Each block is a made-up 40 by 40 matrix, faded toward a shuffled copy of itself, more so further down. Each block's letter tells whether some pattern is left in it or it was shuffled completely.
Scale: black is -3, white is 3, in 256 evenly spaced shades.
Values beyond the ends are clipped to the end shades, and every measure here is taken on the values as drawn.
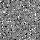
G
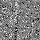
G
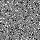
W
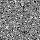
W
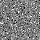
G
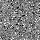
W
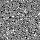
W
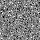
W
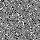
W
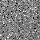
G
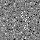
G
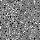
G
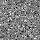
G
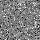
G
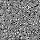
W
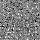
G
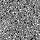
W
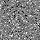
G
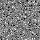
W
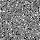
W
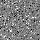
W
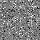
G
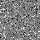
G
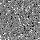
W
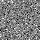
W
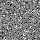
W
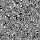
G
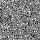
W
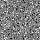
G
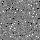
W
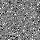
W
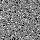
W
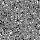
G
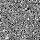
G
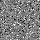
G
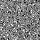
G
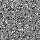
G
